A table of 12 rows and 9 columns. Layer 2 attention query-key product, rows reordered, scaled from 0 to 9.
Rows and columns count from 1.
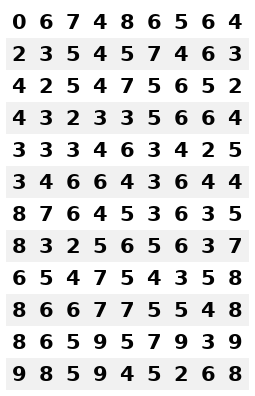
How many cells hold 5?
21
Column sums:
63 56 56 66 65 58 62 53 67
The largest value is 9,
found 5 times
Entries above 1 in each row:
8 9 9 9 9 9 9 9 9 9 9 9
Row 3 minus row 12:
-5 -6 0 -5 3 0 4 -1 -6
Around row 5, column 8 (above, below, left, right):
6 4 4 5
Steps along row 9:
down down up down down down up up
